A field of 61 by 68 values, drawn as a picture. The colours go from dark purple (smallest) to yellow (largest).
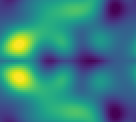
Lone odd cells: none. Histogram: bell-shaped. Ninth with the highest average: middle left. Roughest part: middle left. Mirror symmetry: top to bottom.
